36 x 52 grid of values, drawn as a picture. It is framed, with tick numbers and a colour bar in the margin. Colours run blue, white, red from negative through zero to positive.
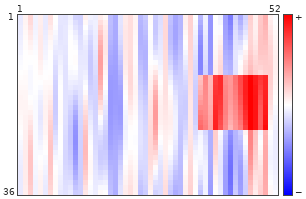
In the middle right lies a patch that is higher than the rest. The values are skewed, with a long tail toward high values. The middle right is the ninth with the highest average.
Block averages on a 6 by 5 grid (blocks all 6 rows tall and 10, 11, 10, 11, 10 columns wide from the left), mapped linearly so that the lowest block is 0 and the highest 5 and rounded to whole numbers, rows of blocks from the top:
11101
11102
10135
10124
10111
10101
